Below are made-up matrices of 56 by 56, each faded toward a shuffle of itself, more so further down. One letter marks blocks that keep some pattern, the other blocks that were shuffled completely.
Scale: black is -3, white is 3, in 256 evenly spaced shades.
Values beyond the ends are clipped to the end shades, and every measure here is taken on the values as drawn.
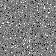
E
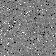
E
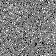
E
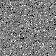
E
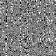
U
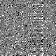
U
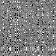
U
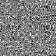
U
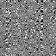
U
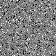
E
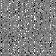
U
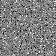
E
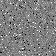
E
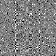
U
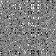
U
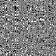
U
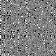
U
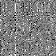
U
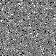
E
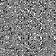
U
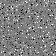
E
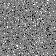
E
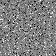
E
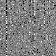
U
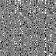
U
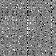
U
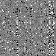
U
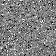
E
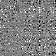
U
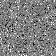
E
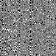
U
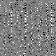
U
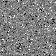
E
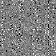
U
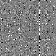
U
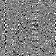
U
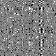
U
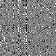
U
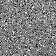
E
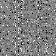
U
